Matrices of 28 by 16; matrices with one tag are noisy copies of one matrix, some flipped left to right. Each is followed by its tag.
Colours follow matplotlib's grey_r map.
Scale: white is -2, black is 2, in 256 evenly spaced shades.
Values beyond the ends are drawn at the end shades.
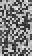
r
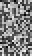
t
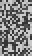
r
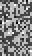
t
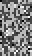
t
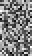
r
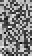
r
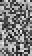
r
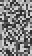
r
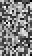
t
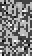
t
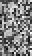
t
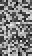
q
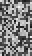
t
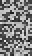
q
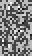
r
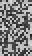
r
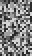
t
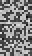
q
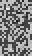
r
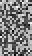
r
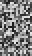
t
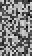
t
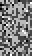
t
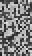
t
